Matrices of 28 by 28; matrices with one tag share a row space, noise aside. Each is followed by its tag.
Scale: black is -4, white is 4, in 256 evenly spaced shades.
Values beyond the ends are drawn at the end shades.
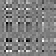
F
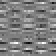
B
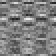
B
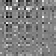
F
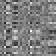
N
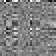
N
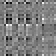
F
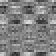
B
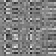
N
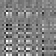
F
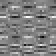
B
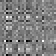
F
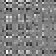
F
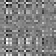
F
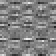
B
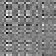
F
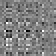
F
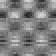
B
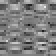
B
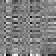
N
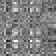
N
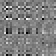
F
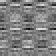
B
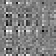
F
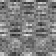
B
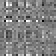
F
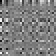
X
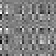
X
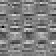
B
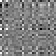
X
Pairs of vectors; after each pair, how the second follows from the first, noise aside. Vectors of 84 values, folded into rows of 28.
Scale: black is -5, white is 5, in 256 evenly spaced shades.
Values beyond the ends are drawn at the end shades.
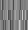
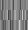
copied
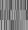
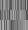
copied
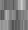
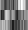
scaled up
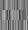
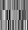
scaled up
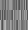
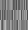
copied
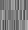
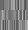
copied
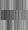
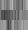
copied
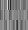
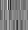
copied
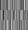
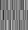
copied
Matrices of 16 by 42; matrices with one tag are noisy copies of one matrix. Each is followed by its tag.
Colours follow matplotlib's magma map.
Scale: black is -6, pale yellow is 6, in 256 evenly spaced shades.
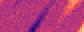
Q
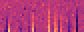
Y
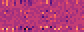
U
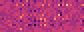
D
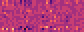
U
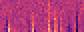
Y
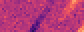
Q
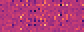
D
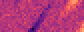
Q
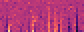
Y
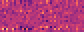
U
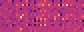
D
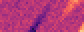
Q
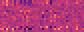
U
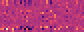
U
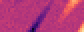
Q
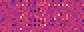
D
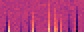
Y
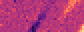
Q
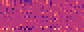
U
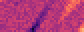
Q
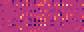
D
